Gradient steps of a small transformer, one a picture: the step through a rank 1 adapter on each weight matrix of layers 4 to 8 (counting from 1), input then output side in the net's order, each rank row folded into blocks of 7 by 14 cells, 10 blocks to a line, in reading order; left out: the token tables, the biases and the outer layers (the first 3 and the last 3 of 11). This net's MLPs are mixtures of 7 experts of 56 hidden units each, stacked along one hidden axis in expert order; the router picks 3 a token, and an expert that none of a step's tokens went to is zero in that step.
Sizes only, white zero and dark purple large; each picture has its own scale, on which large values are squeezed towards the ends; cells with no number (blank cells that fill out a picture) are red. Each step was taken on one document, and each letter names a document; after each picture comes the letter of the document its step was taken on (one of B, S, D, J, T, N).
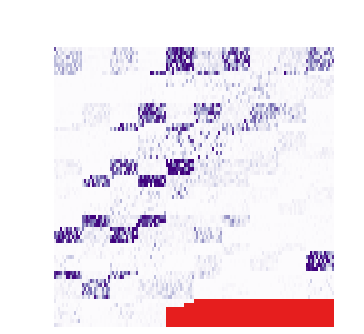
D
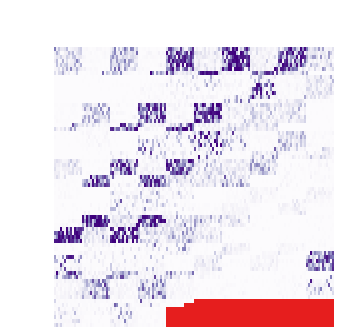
D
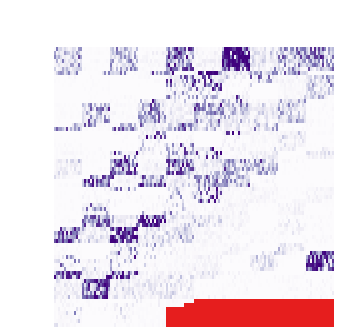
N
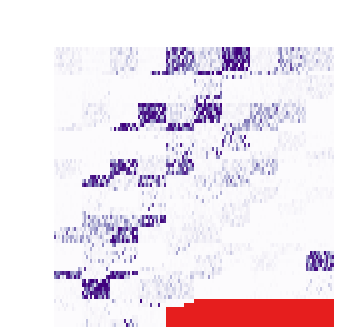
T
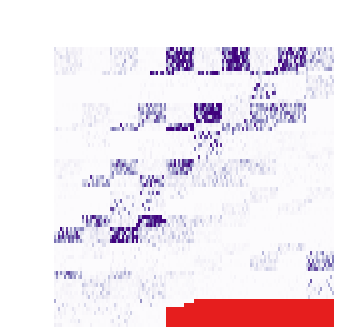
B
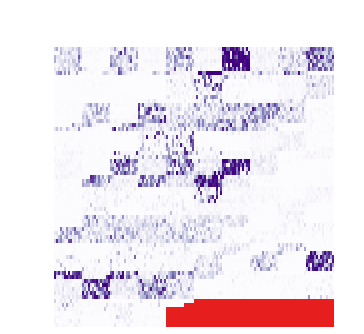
N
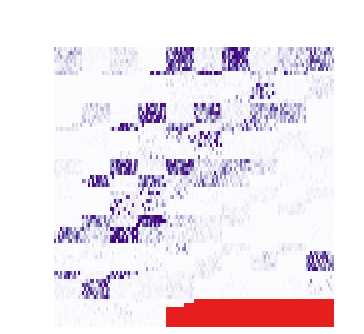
B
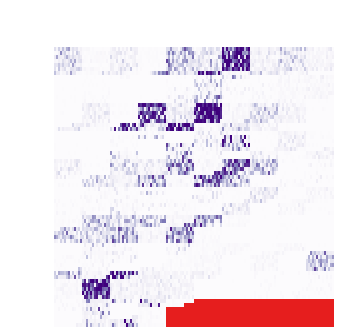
T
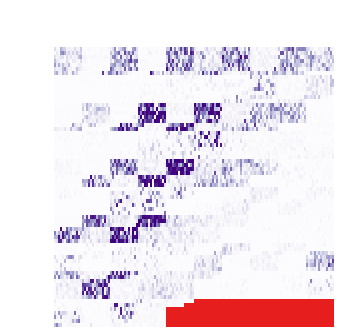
D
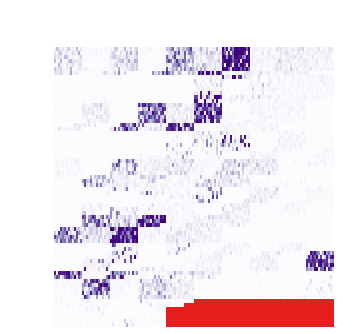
T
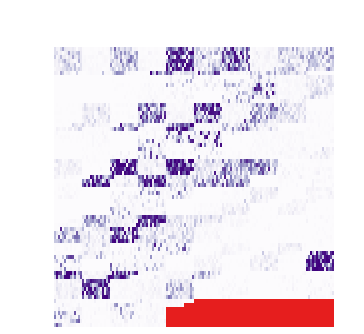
D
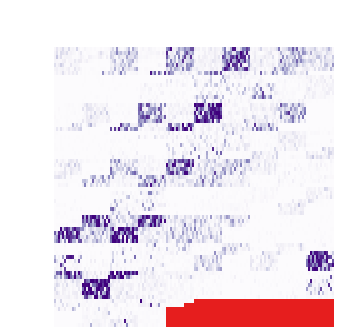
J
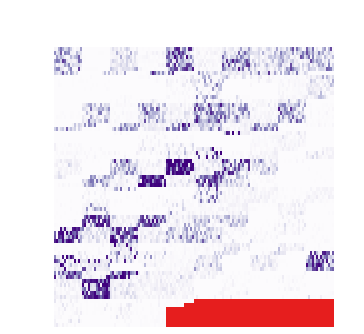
N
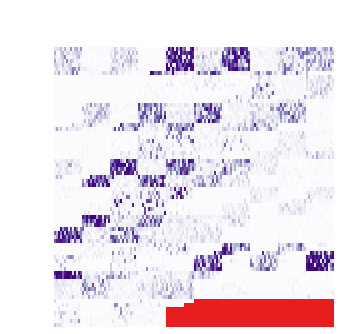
D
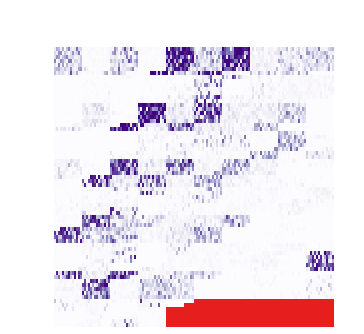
T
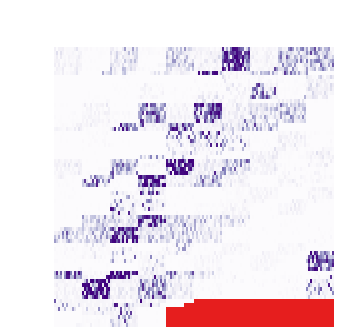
J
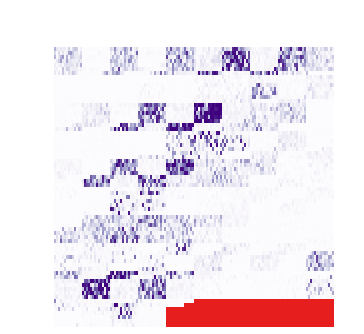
J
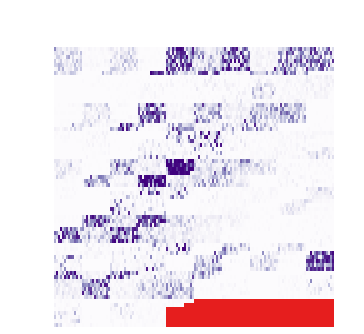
D
